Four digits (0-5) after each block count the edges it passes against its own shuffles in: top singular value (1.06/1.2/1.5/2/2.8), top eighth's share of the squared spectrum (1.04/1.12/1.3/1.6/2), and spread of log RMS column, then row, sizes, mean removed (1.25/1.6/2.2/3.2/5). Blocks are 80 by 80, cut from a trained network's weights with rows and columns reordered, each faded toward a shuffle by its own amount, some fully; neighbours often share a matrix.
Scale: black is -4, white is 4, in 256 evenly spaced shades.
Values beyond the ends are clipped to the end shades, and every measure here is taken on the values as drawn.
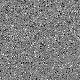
2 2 0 1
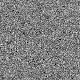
2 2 0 1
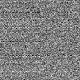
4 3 0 2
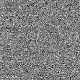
3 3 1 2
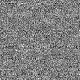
3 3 0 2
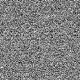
3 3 0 1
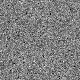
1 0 0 0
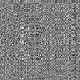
4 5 2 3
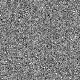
2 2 0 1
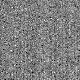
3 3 0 1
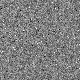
0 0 0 0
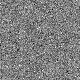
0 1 0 0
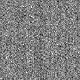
3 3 0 1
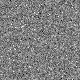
0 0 0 0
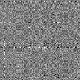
4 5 2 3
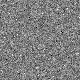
0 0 0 0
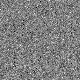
1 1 0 0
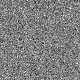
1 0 0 0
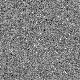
0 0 0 0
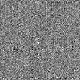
3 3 1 2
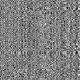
4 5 2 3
